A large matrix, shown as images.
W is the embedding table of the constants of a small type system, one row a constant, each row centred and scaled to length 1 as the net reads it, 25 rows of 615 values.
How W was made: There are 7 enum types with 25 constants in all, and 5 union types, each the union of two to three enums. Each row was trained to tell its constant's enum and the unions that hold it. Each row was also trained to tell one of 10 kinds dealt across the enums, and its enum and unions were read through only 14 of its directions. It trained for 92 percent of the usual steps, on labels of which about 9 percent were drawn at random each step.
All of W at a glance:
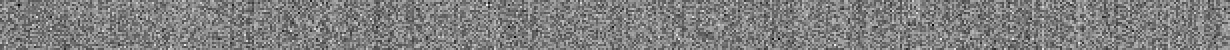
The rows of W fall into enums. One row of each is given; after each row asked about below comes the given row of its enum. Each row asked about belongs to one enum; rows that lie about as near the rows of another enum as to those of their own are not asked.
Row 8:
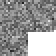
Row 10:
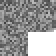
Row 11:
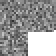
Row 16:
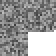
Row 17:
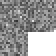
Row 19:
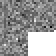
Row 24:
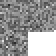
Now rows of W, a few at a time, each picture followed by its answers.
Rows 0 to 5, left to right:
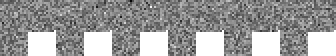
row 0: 16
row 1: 24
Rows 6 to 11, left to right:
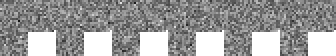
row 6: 16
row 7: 8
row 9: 19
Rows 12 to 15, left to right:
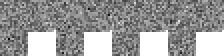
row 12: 17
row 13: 8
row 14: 10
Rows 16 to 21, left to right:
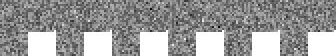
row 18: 16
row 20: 8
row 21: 10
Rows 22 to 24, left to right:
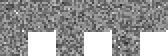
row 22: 11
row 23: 10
